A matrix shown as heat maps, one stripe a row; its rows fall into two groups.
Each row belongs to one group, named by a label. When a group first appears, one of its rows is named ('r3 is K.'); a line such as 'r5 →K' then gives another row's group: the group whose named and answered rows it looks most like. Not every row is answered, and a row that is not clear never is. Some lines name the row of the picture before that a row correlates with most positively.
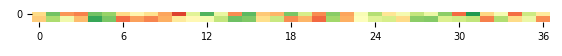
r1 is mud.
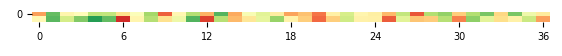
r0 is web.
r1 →web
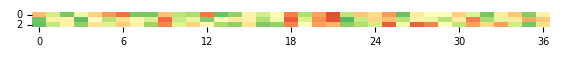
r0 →web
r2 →web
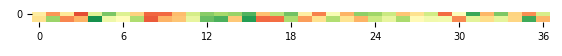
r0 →mud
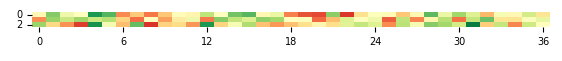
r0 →mud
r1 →web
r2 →mud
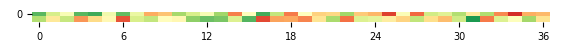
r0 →web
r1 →mud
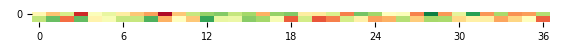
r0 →mud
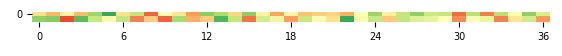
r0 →mud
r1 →web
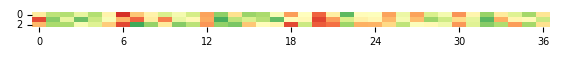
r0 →web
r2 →web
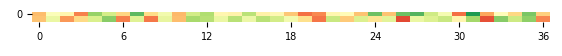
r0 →mud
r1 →mud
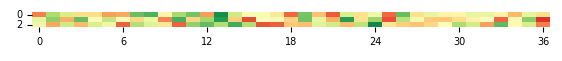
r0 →web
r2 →mud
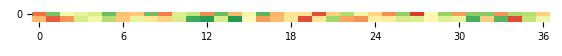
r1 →mud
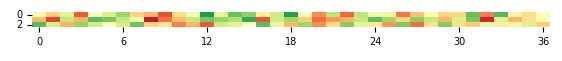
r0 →mud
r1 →mud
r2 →web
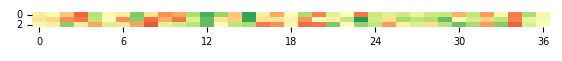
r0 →mud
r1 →mud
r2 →mud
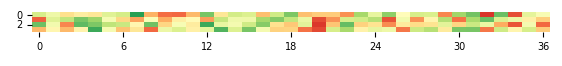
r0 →mud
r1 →web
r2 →web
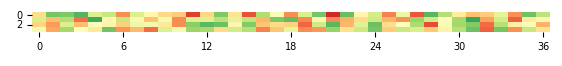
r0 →web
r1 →mud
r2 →mud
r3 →mud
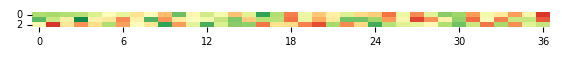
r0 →web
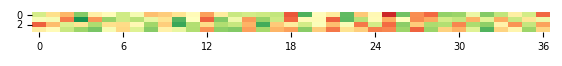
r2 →web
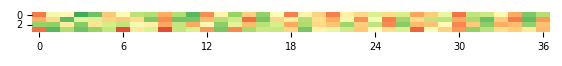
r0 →web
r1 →web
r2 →web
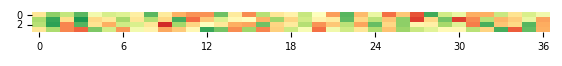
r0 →web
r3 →mud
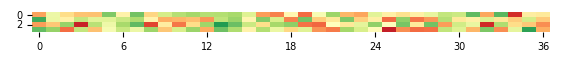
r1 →web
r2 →mud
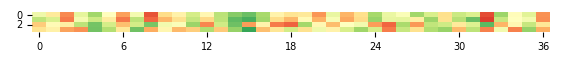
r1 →mud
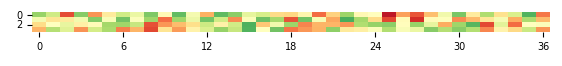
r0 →web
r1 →web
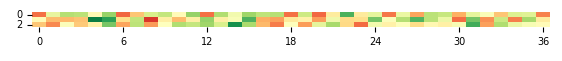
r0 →web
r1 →mud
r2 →mud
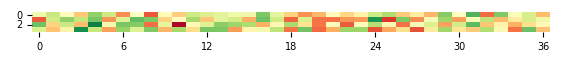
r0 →mud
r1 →web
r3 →web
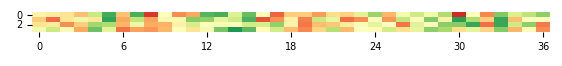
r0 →mud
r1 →mud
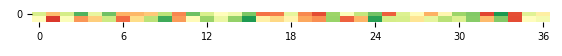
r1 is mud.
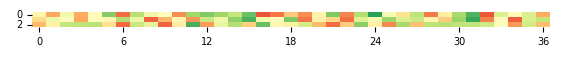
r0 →mud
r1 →mud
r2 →web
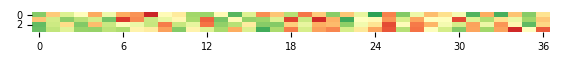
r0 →mud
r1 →web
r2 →web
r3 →web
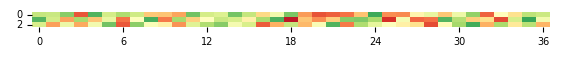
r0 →mud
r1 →web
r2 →mud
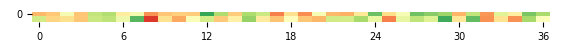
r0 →mud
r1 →mud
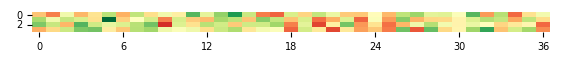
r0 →mud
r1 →web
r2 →web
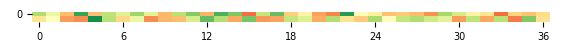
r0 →web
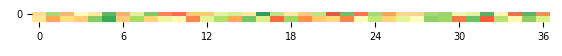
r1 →mud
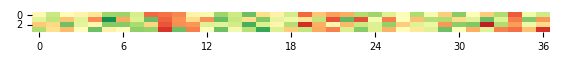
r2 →mud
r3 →web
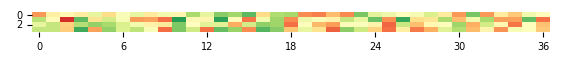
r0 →mud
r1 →web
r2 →web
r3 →web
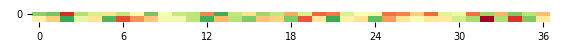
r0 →web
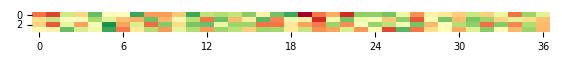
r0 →mud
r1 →web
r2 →mud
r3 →web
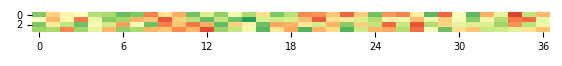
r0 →mud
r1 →mud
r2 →web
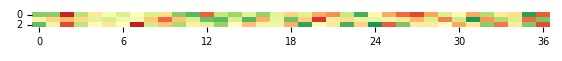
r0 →web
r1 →mud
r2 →web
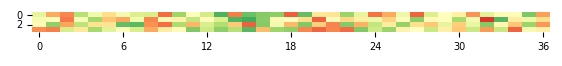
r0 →web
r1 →mud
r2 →web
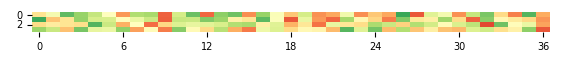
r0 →web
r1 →web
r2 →mud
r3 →web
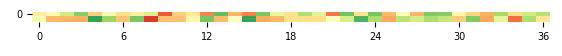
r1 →mud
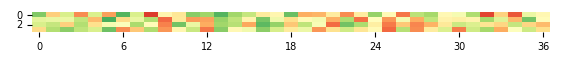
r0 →mud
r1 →web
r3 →web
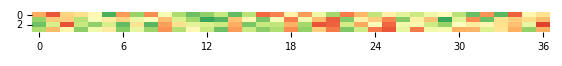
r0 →mud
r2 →web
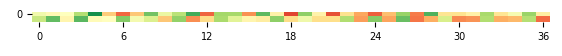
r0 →web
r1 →web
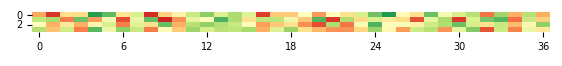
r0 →mud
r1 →web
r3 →mud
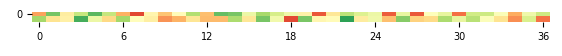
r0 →web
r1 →web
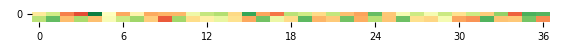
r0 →mud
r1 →web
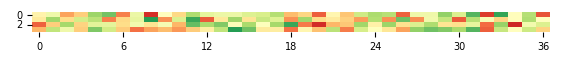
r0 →mud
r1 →web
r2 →mud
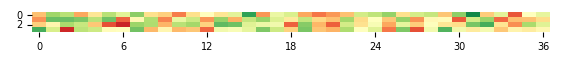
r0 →mud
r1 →web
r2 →web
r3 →web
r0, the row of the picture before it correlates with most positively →2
